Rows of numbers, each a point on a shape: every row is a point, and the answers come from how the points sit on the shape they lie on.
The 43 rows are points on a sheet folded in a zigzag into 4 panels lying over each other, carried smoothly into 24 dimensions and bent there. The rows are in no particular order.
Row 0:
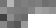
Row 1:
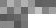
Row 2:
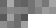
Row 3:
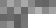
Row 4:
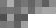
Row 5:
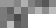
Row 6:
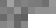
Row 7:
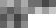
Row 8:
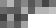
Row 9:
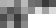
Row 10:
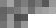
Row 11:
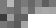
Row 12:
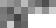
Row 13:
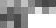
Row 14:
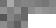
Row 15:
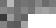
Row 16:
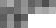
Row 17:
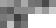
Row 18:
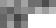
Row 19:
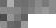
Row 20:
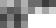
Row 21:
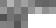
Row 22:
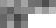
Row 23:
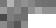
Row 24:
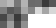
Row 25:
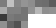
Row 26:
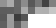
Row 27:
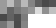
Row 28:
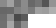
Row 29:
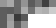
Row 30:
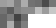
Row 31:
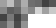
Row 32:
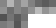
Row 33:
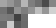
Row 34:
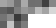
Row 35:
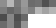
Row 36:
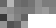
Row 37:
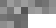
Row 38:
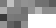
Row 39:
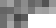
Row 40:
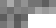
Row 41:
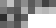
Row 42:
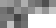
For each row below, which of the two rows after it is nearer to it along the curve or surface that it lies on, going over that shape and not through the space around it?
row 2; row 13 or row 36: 36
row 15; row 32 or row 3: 32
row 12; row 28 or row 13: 28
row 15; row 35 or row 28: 35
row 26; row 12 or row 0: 12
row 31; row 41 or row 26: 41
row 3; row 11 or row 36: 36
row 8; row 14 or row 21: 21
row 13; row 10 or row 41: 41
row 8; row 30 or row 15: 15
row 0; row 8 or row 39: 8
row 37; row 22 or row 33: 33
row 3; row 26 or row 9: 26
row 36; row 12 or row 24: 24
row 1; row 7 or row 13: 7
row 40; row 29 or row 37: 29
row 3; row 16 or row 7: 16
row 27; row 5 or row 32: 32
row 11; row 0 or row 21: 0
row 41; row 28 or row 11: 11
